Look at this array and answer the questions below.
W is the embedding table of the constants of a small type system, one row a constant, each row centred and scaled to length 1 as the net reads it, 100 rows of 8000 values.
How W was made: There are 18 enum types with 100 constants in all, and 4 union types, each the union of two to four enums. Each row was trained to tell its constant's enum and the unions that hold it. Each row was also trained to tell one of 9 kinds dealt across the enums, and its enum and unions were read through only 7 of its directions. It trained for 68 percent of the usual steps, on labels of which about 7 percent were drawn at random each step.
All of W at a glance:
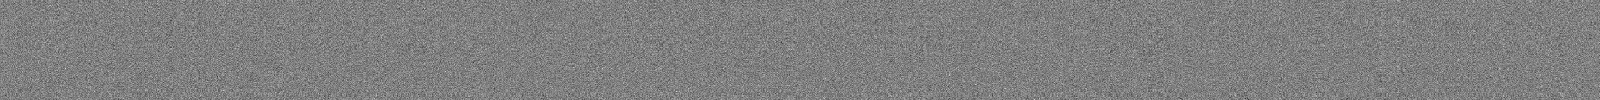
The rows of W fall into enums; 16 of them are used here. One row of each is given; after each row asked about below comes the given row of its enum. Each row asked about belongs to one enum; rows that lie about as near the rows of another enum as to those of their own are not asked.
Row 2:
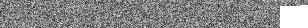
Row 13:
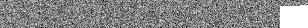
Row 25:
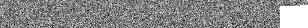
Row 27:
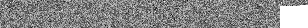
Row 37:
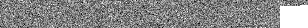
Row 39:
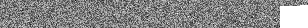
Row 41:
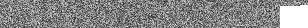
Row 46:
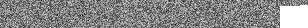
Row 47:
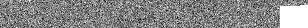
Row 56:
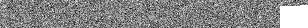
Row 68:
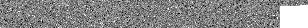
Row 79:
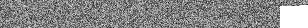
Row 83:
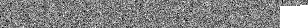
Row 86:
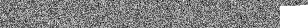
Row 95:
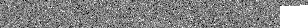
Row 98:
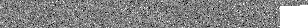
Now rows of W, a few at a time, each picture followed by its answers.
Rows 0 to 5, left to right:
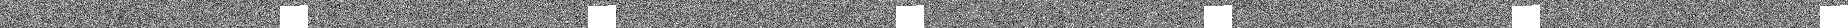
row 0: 41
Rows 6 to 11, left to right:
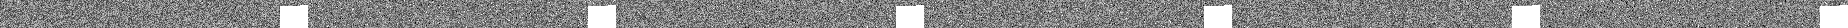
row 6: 79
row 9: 46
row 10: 86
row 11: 98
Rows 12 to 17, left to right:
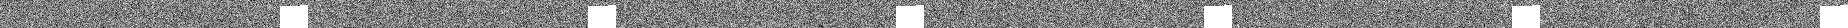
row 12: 2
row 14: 95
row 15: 25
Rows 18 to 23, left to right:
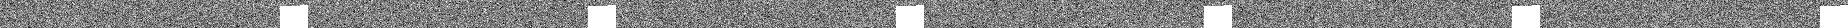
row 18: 27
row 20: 13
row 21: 47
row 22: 79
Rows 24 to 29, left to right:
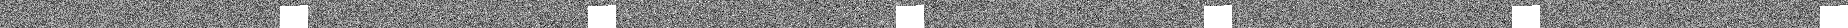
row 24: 95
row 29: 95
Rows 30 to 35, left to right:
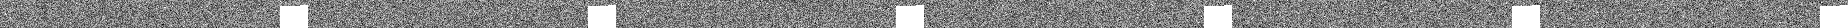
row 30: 13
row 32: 86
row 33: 13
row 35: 46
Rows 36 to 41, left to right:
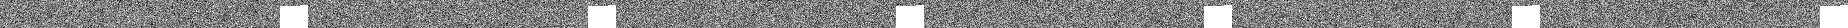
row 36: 56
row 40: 98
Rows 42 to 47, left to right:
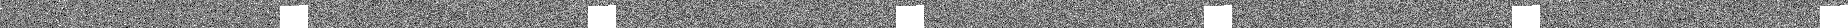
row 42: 68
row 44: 46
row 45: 27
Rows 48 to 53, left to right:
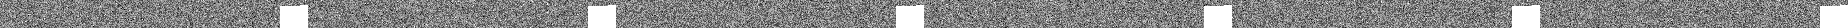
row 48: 27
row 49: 27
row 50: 25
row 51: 79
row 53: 41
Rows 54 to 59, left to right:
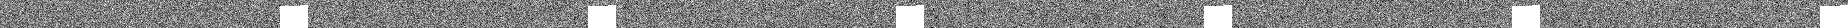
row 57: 41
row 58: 86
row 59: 83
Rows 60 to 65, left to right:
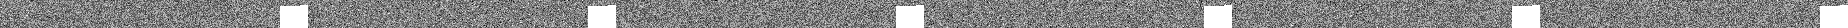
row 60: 25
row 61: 47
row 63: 83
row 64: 2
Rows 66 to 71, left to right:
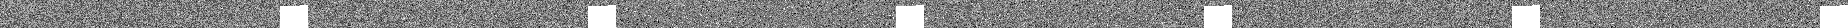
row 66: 79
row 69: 83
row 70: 46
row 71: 41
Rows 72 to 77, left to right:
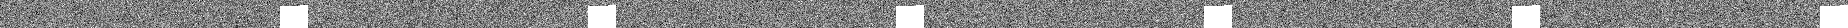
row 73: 13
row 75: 68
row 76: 39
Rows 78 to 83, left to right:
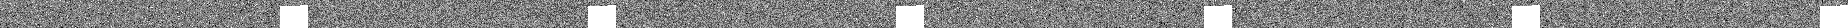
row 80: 25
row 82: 86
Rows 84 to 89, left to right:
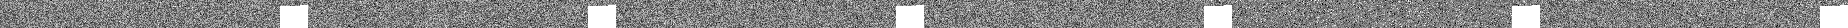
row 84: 25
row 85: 56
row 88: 47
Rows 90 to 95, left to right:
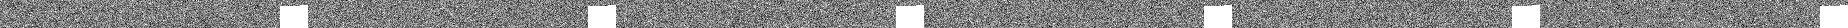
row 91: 46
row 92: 41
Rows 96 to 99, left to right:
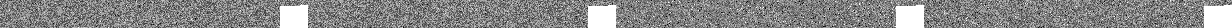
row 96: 86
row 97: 13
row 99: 27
